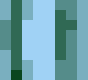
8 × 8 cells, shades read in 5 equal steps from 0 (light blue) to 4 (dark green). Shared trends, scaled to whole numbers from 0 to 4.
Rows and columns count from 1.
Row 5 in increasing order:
0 0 0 1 2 2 3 3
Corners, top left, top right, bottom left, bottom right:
1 1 1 1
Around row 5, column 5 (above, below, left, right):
0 0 0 3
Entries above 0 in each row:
6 6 5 5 5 5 6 6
